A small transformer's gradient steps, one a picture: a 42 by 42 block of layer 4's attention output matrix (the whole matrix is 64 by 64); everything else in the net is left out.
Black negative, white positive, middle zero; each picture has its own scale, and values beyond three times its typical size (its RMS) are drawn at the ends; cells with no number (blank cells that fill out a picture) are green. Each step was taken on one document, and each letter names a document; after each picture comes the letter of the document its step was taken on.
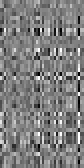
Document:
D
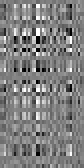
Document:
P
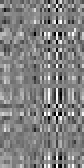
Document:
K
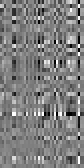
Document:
P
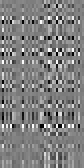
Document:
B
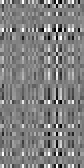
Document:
B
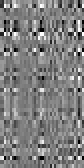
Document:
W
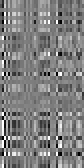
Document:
W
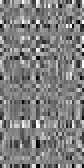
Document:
K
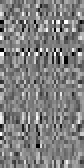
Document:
D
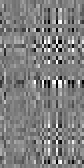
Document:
K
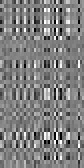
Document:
D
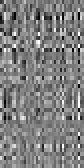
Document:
P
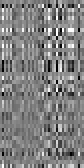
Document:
B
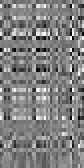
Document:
P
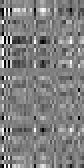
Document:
W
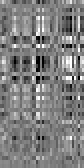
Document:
P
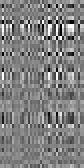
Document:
B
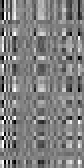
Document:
W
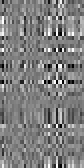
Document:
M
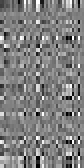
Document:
D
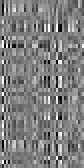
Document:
W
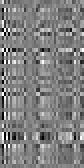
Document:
W
